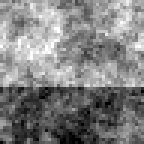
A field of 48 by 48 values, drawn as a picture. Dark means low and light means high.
Grain: blotchy. Ninth with the lowest average: bottom middle. Seam: horizontal, 60% of the way down, the top part higher.
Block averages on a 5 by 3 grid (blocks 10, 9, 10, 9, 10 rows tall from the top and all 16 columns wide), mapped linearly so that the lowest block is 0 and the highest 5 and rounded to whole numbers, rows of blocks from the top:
4 3 4 | 5 3 3 | 4 4 4 | 1 1 1 | 1 0 2
